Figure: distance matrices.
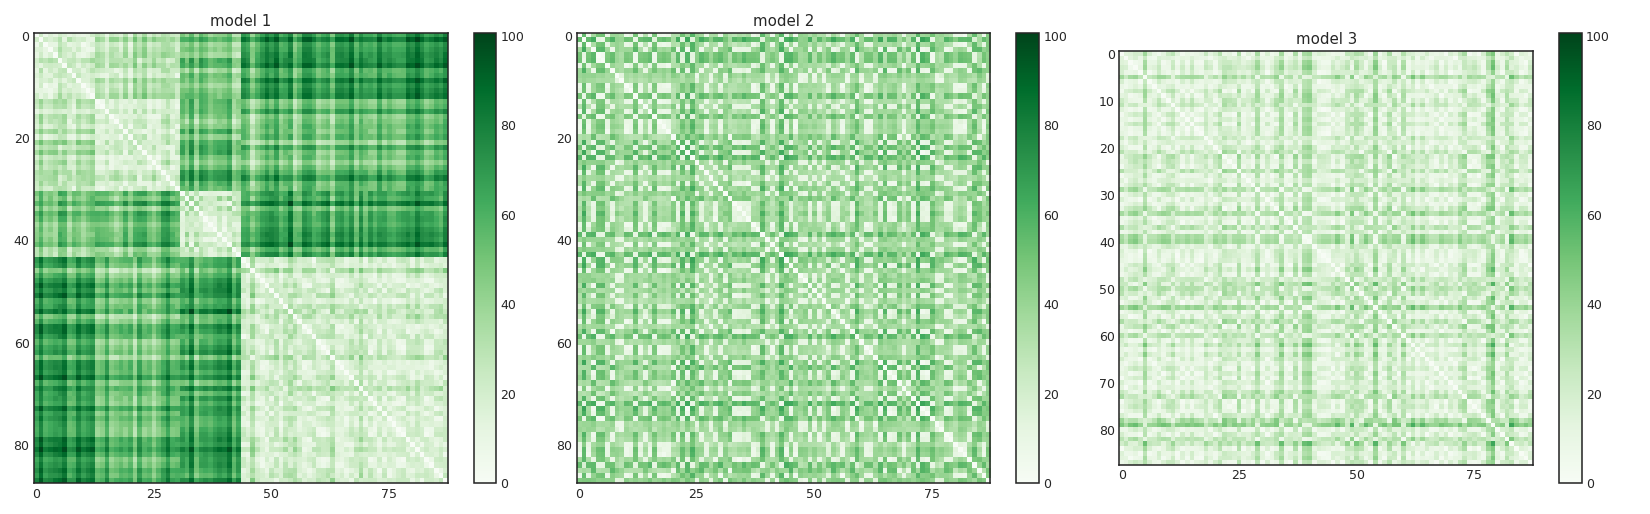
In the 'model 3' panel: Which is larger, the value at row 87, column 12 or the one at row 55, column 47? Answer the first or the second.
the first
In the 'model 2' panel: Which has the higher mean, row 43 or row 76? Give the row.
43
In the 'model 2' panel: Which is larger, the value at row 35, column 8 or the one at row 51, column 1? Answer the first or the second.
the second
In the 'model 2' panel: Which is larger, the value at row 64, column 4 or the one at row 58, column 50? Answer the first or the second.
the first
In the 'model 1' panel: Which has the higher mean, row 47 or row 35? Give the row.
35
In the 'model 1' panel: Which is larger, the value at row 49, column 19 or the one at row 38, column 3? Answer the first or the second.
the first
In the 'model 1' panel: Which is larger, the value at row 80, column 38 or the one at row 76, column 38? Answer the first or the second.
the first
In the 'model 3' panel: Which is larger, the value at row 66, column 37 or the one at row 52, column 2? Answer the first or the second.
the first
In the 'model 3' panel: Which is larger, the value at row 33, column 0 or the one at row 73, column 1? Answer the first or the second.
the second
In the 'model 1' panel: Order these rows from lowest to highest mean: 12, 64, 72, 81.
72, 64, 81, 12
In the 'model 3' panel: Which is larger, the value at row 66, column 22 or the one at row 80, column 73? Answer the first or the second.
the second
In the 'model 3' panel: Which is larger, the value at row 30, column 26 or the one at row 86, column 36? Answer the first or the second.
the second
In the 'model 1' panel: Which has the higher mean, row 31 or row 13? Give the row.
31
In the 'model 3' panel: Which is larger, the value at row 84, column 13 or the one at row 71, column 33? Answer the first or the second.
the second
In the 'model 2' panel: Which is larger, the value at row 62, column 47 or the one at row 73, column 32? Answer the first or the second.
the second
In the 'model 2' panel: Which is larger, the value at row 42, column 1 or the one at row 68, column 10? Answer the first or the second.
the first
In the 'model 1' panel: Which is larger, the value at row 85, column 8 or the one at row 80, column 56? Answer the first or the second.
the first
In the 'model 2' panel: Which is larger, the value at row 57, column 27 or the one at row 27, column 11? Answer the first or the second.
the first
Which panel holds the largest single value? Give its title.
model 1
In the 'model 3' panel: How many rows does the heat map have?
88
